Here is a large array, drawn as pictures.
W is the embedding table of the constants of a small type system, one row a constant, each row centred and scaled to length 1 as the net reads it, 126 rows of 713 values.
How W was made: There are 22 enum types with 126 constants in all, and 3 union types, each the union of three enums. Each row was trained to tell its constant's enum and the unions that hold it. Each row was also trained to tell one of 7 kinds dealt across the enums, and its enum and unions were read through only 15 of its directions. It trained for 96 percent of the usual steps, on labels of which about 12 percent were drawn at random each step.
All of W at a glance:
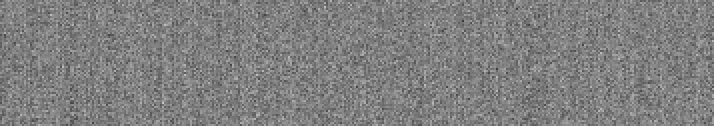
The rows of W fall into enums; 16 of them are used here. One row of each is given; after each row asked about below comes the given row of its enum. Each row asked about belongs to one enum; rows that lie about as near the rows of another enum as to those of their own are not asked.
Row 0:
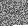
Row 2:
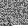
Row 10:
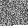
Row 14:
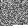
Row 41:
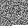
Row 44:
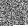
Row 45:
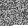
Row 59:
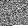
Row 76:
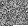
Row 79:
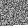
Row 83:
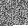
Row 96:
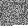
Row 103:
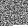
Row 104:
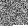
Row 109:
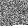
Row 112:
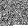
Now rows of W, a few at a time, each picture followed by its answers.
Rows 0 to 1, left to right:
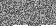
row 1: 103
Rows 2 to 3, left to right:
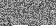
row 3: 83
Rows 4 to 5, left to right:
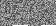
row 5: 0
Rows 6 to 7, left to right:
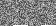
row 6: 96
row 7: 76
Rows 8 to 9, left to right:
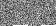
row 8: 10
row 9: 79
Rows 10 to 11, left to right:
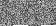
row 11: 76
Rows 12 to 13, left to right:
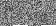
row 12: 104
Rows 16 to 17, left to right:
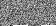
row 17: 103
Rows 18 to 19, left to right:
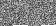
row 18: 45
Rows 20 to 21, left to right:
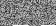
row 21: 109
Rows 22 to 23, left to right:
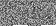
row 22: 104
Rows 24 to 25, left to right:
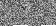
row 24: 59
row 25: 104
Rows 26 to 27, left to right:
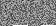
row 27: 83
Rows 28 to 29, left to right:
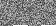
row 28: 103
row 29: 0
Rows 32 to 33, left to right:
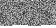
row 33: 0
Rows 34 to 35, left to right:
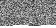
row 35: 59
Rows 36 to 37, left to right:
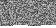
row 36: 79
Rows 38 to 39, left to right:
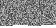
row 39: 79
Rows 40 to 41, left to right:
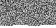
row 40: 104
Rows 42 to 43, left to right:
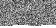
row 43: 103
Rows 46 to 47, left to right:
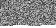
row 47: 59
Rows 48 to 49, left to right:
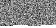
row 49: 44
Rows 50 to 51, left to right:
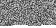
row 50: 45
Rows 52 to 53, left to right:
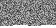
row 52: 0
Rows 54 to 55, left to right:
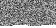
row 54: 2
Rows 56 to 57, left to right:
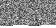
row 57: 45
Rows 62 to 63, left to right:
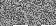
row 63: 0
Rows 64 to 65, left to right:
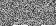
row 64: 45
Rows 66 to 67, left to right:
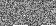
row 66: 76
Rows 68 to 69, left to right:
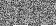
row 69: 104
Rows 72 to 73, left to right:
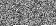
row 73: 10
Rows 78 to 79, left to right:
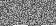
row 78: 96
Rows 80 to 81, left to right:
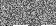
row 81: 103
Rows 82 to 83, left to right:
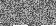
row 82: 103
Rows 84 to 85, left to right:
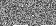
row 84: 79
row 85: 2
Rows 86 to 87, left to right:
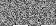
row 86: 44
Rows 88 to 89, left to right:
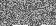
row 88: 10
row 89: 45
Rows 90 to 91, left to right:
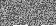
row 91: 79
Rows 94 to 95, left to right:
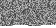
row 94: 45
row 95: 14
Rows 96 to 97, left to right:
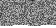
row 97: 59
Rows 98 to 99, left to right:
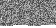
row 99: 59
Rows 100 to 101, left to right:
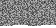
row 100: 83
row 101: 83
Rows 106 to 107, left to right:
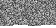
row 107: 83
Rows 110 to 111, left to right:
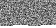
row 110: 112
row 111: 2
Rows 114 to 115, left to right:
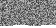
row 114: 0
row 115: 96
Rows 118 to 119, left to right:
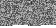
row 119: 59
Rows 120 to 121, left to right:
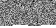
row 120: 104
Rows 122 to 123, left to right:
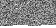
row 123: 83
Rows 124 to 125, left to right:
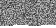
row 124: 79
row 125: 96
